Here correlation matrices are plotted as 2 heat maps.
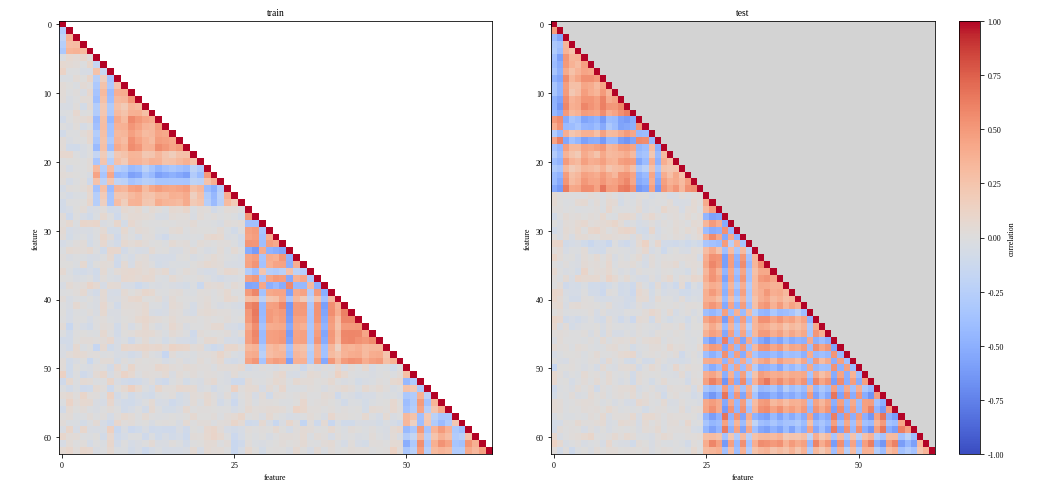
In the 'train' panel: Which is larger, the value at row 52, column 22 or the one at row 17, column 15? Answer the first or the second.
the second
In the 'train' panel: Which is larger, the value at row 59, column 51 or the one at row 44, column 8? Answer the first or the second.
the second
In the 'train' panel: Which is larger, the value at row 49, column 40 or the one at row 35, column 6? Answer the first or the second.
the first
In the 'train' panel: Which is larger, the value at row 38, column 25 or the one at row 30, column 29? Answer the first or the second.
the first
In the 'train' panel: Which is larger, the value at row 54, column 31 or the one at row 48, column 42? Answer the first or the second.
the second
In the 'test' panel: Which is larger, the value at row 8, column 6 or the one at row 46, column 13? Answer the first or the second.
the first
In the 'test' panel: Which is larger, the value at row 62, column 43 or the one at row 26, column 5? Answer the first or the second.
the first
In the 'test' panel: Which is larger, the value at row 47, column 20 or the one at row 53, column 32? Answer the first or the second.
the second
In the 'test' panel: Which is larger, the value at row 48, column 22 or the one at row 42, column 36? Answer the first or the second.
the first
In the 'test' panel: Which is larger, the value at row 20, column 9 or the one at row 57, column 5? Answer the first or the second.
the first
